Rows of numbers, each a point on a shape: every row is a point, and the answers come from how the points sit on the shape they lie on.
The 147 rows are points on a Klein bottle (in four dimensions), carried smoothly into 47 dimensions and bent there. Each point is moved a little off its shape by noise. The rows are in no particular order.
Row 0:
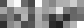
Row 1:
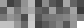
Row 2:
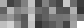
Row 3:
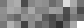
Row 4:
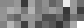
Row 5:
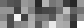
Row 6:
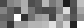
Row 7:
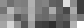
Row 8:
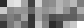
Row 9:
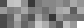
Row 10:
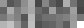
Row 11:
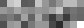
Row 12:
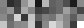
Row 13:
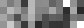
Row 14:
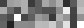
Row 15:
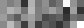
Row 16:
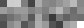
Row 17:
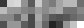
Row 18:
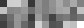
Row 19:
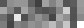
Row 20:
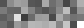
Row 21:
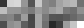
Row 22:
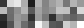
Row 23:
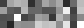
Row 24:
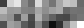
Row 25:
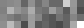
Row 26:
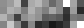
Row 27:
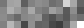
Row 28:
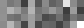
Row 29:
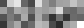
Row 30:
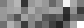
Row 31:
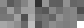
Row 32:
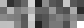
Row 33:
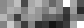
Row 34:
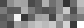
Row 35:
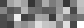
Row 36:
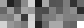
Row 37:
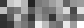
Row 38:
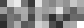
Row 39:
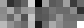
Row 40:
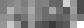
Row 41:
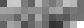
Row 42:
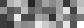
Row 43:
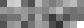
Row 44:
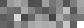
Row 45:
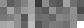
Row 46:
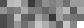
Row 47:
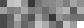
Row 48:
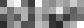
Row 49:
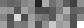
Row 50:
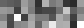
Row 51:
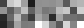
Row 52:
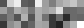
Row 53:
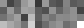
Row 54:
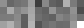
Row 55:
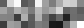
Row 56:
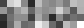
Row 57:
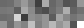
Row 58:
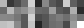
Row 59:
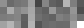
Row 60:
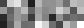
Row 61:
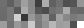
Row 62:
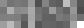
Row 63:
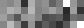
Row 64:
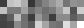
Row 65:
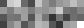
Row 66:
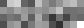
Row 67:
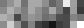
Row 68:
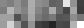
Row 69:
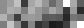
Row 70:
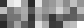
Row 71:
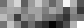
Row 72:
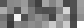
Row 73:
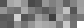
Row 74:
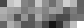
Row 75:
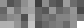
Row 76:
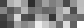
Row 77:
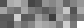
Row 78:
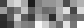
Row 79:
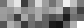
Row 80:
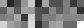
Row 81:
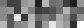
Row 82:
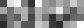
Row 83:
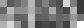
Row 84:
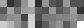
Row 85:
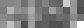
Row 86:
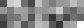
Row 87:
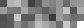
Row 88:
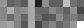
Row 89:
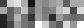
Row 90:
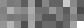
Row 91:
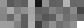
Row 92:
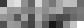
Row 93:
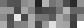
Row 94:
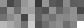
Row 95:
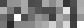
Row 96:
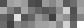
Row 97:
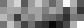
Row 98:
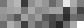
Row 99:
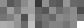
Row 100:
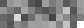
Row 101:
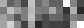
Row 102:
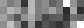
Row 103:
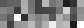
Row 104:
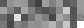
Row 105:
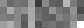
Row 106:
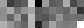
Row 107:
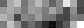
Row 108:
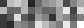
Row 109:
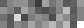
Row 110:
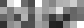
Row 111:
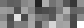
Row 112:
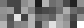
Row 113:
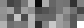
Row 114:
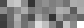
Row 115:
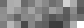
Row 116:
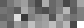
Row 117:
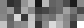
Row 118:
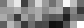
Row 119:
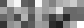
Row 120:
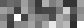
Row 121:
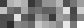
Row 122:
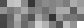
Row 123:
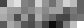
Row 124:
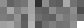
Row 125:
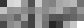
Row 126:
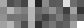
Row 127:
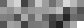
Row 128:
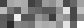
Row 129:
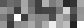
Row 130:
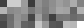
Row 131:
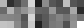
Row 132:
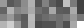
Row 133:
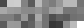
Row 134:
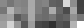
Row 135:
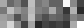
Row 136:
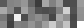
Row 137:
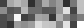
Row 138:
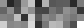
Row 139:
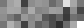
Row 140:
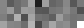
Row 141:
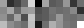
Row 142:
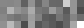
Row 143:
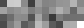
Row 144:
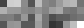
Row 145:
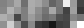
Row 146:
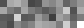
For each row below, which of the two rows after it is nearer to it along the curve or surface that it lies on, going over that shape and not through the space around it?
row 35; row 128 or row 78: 78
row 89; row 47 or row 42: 42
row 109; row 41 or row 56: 56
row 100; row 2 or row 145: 2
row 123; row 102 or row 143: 143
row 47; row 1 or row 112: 112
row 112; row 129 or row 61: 129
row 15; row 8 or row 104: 8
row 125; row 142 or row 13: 142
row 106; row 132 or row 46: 132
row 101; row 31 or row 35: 31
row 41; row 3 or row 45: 3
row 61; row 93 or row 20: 20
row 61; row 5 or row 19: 19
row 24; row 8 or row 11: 8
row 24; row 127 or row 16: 16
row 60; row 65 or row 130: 65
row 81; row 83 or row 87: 87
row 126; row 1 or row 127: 1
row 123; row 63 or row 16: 16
